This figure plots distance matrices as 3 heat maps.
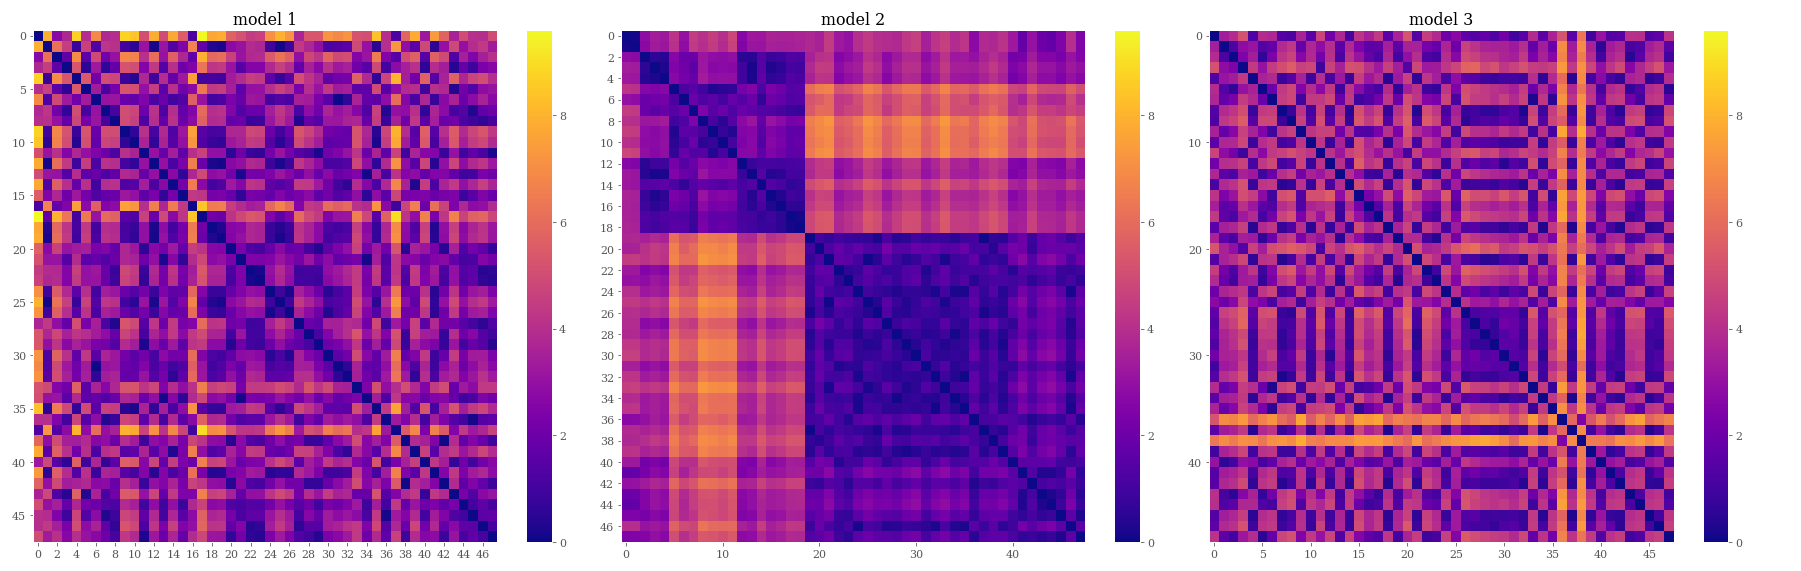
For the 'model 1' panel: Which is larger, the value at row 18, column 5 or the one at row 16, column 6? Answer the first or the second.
the second
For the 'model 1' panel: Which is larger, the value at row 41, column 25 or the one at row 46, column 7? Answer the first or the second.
the second
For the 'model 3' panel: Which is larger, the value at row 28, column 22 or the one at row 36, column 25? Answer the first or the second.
the second
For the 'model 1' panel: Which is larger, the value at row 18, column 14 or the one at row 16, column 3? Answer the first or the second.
the second
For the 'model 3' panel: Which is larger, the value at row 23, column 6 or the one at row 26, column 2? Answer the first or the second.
the second
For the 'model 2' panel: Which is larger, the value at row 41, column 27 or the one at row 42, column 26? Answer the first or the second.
the first
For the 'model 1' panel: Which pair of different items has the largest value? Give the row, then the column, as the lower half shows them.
17, 0
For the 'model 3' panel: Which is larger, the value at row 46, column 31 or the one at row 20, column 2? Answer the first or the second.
the second
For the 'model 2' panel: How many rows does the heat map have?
48
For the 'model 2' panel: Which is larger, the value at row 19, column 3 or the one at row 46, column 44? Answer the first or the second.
the first
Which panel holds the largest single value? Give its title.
model 1
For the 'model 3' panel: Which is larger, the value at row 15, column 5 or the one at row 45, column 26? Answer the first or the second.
the first
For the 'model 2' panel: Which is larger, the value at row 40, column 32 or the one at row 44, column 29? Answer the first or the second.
the second
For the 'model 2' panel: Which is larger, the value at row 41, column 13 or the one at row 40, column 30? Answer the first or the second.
the first
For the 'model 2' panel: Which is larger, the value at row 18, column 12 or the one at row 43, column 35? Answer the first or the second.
the second
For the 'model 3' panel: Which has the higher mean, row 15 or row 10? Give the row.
15
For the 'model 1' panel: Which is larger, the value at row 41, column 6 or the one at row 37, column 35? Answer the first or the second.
the second
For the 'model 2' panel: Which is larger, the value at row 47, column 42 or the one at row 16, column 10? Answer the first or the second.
the second
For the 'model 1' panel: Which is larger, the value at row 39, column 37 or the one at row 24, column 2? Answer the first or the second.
the first
